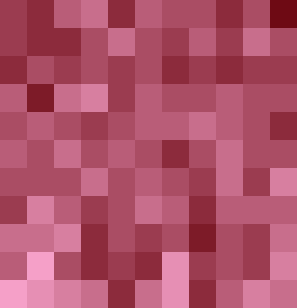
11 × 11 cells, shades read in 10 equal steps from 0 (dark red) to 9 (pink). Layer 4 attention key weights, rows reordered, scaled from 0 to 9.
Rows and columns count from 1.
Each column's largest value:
9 9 7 7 6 6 8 6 6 7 7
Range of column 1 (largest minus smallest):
7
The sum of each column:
49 52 53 47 40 49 49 37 47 46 48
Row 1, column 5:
2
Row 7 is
4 4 4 6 4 5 4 3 6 3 7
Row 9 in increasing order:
1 2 3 3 4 4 4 6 6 6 7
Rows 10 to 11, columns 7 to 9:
8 3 4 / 8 2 5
